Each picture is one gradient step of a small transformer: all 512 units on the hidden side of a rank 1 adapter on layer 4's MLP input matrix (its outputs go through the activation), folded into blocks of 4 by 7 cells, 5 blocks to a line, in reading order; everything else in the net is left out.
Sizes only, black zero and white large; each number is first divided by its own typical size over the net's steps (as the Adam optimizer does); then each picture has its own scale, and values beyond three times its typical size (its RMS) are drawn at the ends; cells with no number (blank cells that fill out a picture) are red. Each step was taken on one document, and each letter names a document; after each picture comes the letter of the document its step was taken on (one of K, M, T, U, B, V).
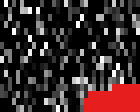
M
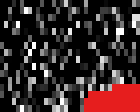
M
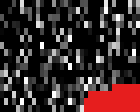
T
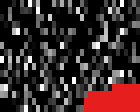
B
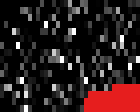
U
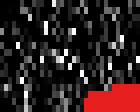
U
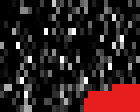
U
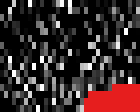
B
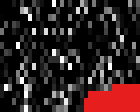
U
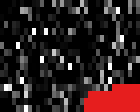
U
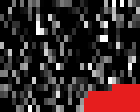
B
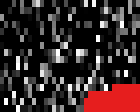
T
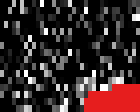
M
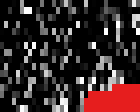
M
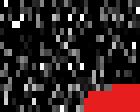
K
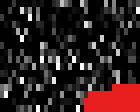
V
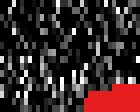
B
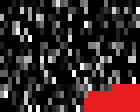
V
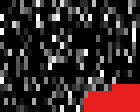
T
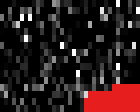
K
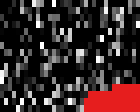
T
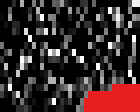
M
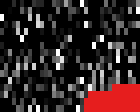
V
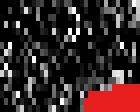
M
